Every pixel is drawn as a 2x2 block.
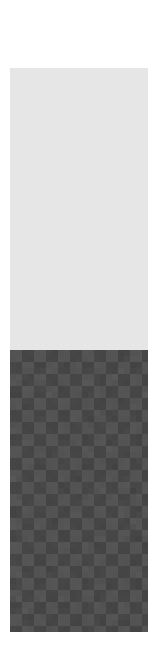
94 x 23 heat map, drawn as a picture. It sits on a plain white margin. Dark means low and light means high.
It is made of 2 by 1 panels. Panel 1,1: very high, flat. Panel 2,1: low, checkered, faint in contrast.
